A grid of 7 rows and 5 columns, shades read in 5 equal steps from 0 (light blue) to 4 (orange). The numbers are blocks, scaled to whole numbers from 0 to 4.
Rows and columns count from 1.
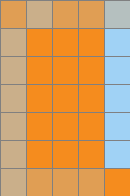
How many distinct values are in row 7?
3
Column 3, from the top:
3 4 4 4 4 4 3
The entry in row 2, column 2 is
4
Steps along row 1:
down up same down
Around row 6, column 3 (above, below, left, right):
4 3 4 4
